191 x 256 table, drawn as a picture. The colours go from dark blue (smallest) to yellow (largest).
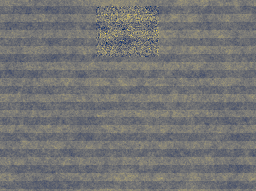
Odd patch: rougher, in the top middle. Stripes: horizontal, repeating 12 times. Roughest part: top middle.
